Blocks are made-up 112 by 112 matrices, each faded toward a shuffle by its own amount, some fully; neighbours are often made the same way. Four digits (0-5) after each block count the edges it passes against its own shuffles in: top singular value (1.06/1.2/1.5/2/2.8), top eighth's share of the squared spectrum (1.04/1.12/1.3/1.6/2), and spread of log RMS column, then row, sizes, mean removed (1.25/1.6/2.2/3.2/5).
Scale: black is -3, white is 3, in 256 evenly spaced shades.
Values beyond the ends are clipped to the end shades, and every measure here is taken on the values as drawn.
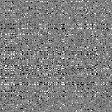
5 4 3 4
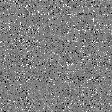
4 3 2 2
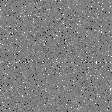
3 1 0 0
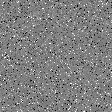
0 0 0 0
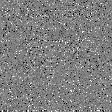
3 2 1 1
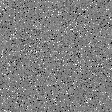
1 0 0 0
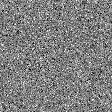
0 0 0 0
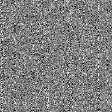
3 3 4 0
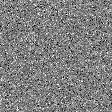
0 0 0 0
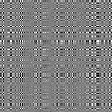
5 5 5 5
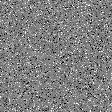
0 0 0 0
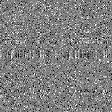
4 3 2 2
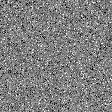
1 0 0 0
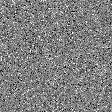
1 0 0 0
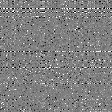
5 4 1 3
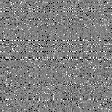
5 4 2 3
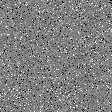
0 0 0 0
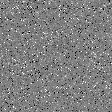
2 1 0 0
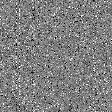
1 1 2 0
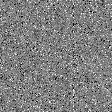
1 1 1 0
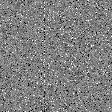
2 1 1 0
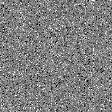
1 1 2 0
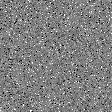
0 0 0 0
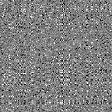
5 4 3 3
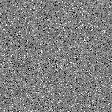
3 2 0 0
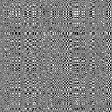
5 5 4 4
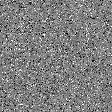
3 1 0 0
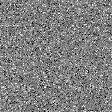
3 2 0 1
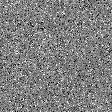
1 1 0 0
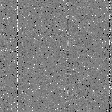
4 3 2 0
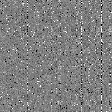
4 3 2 1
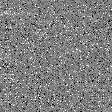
3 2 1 0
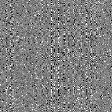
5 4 3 2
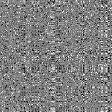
5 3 3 2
